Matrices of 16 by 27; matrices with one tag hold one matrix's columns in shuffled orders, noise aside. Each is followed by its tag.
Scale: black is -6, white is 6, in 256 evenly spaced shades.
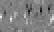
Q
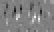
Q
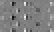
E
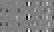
E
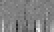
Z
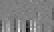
Z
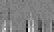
Z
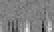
Z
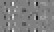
E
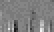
Z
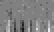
Z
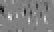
Q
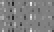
E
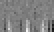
Z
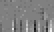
Z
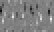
Q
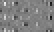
E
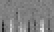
Z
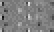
E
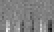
Z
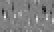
Q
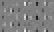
E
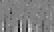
Z
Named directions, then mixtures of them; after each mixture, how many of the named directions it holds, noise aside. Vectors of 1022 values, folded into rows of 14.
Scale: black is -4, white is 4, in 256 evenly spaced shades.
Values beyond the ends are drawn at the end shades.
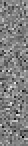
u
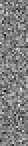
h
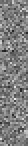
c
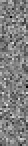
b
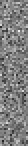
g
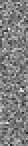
three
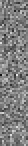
three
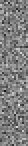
one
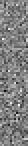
three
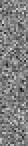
three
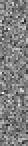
three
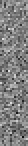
two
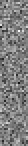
one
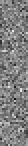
one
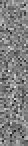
three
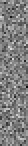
three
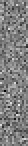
three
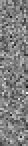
two
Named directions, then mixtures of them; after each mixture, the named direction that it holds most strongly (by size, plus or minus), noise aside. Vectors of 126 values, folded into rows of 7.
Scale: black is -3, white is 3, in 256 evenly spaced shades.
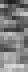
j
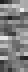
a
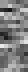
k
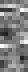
k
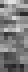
j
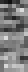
j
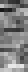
j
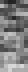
j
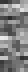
a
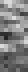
j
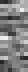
a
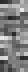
a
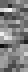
k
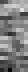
a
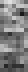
j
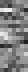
k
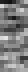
j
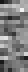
a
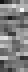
a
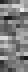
a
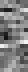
k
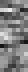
k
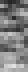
j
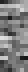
a
